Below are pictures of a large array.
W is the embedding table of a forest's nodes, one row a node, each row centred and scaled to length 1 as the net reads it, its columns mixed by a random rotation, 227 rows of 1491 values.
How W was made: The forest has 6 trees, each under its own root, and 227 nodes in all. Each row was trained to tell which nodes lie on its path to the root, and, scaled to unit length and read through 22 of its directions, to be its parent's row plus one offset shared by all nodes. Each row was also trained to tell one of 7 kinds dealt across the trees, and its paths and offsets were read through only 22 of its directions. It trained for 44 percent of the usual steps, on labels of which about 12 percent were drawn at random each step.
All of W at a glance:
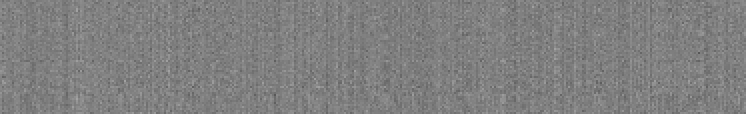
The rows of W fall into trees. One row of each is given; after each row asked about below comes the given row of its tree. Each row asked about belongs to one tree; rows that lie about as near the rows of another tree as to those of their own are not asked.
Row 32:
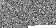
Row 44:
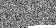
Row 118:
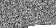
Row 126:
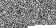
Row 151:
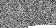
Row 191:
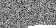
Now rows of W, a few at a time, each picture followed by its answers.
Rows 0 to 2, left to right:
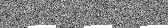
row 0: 44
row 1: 32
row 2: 44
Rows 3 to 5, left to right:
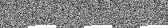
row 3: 191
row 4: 44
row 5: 191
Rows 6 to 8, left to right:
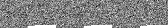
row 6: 32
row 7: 32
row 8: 44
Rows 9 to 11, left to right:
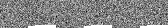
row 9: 32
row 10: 151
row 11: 191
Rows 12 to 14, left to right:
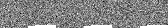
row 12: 32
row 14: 191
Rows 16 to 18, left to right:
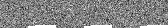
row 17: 118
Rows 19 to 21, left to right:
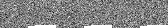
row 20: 118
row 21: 32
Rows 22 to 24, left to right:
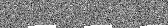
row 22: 118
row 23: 118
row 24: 151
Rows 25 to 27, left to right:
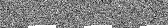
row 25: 191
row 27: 32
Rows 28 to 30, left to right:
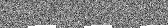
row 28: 44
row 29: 32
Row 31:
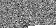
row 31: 32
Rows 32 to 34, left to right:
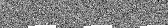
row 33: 44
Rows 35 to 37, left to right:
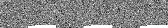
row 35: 151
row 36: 44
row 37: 44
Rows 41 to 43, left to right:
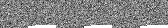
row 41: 151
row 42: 118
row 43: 118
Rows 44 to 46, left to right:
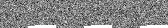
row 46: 32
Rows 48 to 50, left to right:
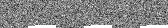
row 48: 151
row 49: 32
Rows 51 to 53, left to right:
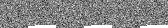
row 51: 32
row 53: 32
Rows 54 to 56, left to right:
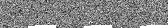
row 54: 32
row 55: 44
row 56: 191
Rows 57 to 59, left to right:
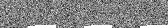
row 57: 118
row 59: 32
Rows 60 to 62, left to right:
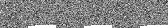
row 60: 118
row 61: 151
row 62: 118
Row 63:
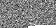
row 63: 191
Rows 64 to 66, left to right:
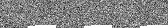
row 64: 44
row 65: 191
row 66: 151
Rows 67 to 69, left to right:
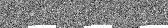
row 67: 151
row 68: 44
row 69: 44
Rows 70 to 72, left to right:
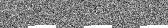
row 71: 44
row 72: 151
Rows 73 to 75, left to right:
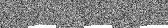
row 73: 191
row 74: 44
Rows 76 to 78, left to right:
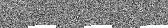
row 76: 32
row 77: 191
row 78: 44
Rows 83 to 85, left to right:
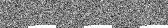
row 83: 191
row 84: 151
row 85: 191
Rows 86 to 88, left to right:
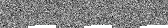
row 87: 191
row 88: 44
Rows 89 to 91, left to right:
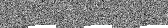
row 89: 118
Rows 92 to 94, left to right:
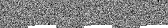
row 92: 191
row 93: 44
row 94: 32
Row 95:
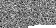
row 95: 32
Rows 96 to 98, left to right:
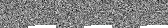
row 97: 44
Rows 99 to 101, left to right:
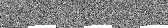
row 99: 32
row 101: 151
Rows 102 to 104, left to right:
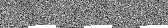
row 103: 32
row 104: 44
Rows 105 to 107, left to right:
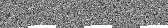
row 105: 151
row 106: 32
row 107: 191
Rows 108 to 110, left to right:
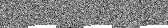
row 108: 44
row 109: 191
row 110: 32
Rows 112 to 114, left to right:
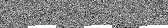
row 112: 44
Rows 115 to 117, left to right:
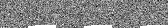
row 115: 32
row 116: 32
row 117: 44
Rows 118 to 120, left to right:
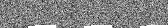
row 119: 191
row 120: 191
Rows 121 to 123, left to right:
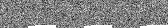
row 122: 44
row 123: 44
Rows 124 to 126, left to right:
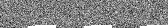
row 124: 151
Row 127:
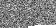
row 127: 32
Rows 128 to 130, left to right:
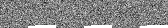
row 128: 44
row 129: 44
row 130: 32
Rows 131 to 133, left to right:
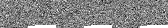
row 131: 32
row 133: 44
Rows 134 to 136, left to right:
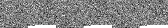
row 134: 191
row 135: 32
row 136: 44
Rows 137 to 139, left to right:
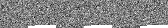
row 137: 191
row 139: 118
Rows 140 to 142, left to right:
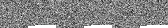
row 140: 44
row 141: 118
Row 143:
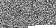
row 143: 32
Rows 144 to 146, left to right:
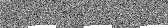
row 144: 151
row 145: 32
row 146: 151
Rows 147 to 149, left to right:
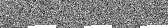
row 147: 32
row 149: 32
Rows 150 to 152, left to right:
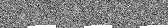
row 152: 44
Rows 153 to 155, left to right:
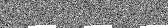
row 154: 44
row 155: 118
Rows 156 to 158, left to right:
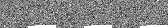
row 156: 44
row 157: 118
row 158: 191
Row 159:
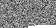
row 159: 151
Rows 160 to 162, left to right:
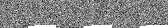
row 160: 32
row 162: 32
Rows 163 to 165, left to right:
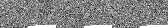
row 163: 118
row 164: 32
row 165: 44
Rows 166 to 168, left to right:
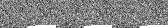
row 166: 44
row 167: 44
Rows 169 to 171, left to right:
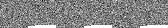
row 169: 44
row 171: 118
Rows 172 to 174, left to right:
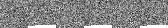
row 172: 32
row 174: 32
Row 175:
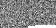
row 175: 44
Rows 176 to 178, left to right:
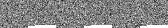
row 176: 151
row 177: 44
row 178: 32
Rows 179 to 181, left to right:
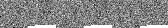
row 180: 32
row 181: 32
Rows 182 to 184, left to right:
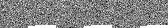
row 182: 191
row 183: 32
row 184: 32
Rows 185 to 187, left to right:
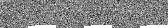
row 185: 151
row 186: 32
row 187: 44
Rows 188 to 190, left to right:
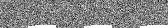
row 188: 151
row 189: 44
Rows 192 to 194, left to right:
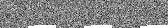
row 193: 32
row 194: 32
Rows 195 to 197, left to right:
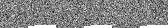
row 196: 44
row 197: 44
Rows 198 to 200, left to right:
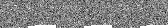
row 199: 32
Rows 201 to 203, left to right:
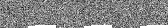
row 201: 191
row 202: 44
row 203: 151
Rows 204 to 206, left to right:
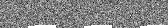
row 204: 44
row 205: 44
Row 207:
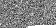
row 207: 151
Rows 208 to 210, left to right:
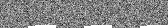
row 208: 151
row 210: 151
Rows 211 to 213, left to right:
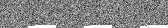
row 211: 32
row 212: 151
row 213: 151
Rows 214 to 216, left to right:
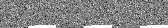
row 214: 44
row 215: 44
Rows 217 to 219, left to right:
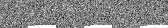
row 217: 151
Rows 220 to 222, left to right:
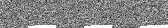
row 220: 44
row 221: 191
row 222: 118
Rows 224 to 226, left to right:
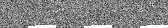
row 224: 44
